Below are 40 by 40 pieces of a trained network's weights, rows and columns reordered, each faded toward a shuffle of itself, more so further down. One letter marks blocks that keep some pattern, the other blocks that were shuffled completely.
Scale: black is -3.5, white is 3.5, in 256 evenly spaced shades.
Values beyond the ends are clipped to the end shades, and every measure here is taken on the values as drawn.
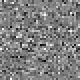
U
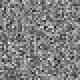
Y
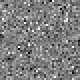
Y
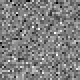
Y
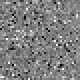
Y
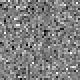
Y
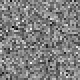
Y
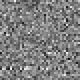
U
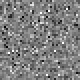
Y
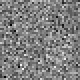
Y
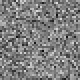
U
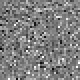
Y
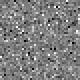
Y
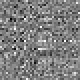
U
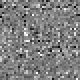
U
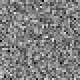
Y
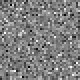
Y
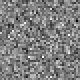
U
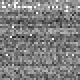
U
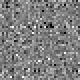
U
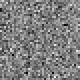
Y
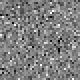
Y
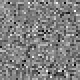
U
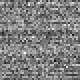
U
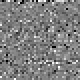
U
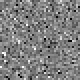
Y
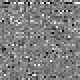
U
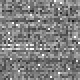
U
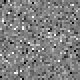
Y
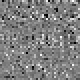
U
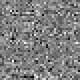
U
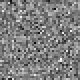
Y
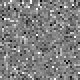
Y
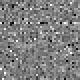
U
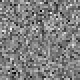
Y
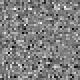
U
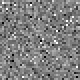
Y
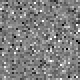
Y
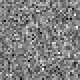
Y
